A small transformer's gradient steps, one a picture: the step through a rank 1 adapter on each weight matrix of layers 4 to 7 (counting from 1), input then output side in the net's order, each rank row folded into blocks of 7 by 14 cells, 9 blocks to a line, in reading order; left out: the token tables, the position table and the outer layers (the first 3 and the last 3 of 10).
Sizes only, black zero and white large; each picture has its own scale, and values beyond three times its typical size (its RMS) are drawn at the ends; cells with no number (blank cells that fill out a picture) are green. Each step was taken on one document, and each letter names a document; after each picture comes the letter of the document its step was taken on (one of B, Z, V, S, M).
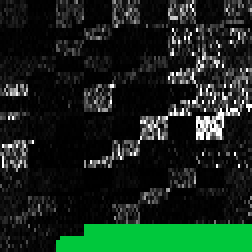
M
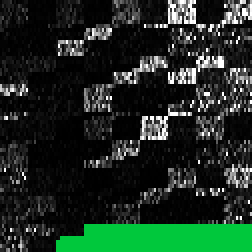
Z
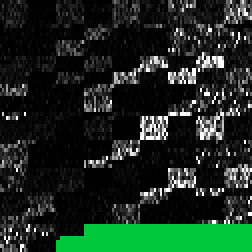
Z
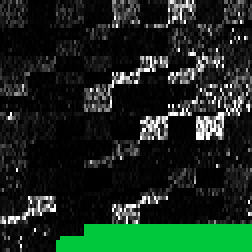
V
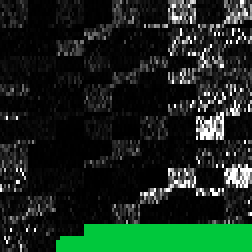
Z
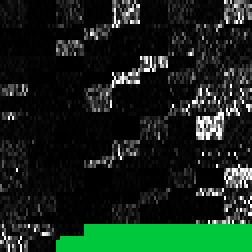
M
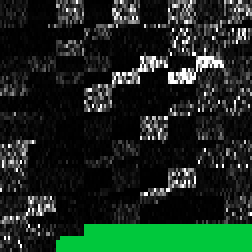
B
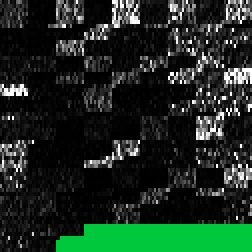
V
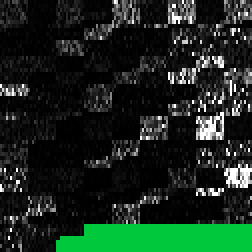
Z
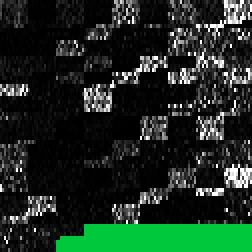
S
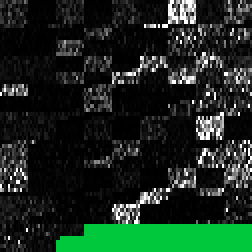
B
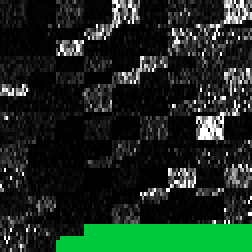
S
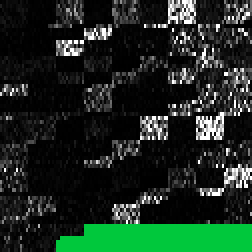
B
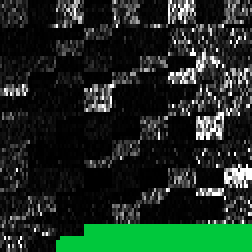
M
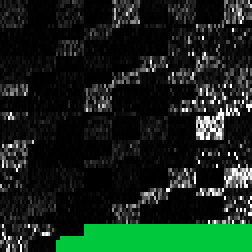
M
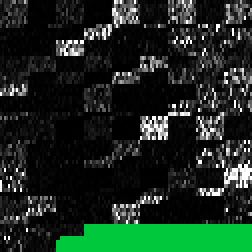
B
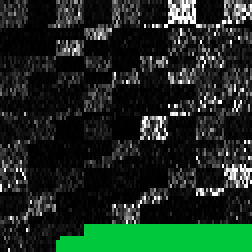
S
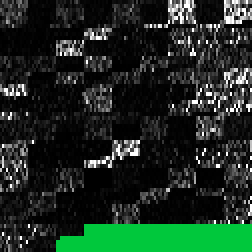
V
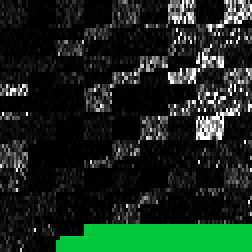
Z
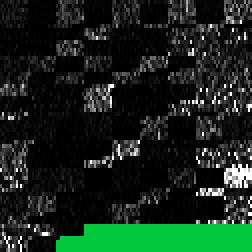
V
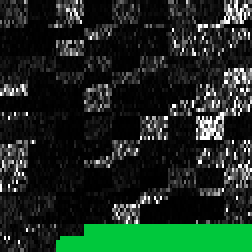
B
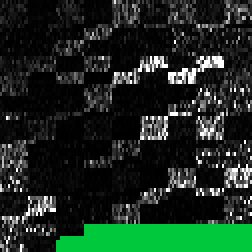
Z
